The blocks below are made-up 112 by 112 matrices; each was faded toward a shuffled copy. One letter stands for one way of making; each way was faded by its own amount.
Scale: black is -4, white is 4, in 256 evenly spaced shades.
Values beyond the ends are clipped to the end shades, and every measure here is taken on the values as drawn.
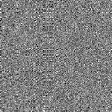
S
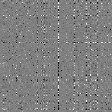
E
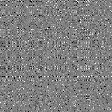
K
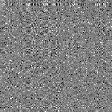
K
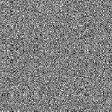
S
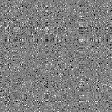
K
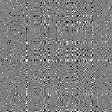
E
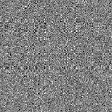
S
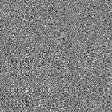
S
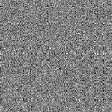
S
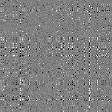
E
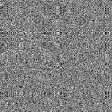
S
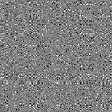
K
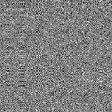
S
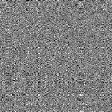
S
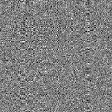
S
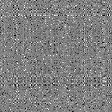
K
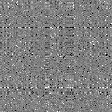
K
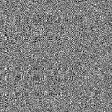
S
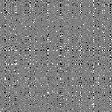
E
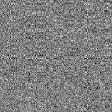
S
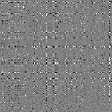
E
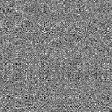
S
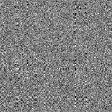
S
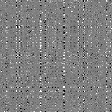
E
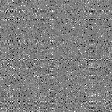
K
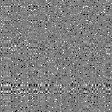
K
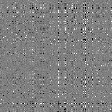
E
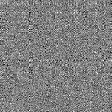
S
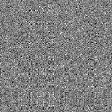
S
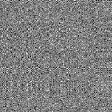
S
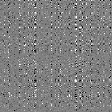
E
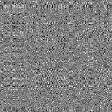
K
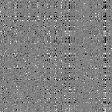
E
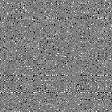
K
